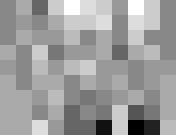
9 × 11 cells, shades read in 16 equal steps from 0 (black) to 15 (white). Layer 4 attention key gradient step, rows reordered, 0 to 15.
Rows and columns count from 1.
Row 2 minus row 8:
-2 -1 0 0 6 4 6 -4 8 5 -2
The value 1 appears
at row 9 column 7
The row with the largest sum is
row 1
